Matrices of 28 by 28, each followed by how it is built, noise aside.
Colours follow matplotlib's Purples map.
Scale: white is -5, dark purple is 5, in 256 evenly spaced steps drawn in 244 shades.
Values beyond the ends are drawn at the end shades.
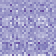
low rank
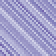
Toeplitz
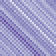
Toeplitz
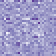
low rank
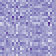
low rank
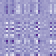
low rank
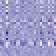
low rank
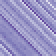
Toeplitz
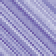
Toeplitz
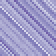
Toeplitz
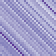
Toeplitz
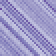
Toeplitz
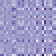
low rank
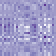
low rank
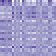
low rank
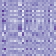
low rank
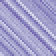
Toeplitz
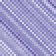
Toeplitz
